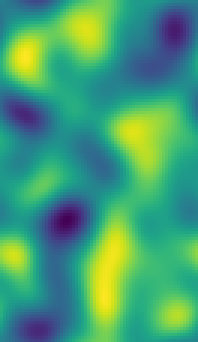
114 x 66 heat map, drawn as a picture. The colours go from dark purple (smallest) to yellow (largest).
No single row or column stands out from its neighbours. There are no lone odd cells. There is no overall slope. The bottom middle is the ninth with the highest average. The values follow a bell shape.
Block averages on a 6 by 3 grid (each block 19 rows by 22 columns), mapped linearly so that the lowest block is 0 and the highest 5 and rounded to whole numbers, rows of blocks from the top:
450
332
135
223
354
144
